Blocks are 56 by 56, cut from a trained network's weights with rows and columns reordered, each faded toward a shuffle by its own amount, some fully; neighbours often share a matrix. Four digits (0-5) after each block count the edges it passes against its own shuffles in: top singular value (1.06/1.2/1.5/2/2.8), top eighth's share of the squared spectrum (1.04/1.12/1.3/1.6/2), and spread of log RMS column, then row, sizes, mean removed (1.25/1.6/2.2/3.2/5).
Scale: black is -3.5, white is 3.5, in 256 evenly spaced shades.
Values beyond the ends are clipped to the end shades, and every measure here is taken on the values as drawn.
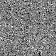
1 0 0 0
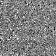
1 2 1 0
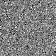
0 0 0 0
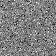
0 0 0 0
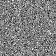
0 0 0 0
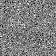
0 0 0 0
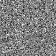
2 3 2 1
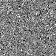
1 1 1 0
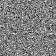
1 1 1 0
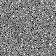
0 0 0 0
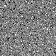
0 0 0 0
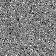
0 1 0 0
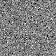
1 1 0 0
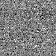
1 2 1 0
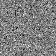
1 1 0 0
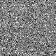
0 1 1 0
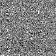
2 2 2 0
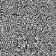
3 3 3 1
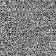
2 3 2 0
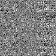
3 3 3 0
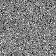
1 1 0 0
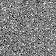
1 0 0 0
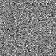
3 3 0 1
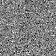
2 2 0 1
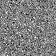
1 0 0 0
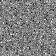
0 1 0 0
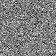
1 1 0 0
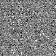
2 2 2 0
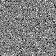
1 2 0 0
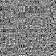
3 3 3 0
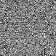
2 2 2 0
